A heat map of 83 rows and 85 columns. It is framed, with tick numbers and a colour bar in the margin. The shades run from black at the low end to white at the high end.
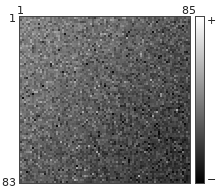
Stripes: none. Slope: up to the top left. Grain: fine. Mirror symmetry: none. Odd rows or columns: none. Ninth with the highest average: top left. Ninth with the lowest average: bottom right.
